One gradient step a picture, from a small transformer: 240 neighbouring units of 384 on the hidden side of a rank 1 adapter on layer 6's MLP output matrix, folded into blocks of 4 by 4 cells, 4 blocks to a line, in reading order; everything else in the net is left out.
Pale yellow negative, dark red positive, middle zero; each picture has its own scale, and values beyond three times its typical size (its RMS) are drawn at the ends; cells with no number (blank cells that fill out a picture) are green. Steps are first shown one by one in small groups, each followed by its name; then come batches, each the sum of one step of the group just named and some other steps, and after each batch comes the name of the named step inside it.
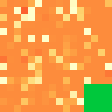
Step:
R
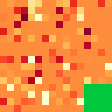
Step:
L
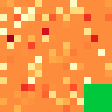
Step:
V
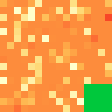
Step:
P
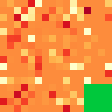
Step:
R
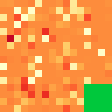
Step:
V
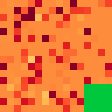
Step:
L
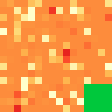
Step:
P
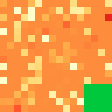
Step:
P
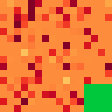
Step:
P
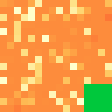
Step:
P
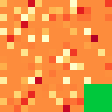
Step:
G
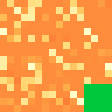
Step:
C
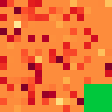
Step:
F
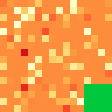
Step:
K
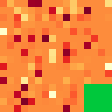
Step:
K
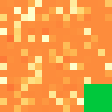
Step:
K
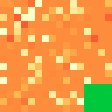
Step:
G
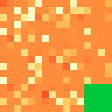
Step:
F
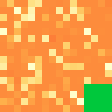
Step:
C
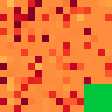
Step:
C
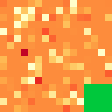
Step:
K
